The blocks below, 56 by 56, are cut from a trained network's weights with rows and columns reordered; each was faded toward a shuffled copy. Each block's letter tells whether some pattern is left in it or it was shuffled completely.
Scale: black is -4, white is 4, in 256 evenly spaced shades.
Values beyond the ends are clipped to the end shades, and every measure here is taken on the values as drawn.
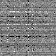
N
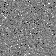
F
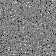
F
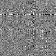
N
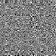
N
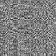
N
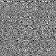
N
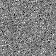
F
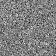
F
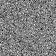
F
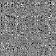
N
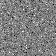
F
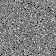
F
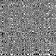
N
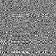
N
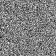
F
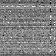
N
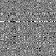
N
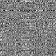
N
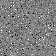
F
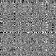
N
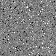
F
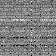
N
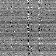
N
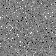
F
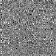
N
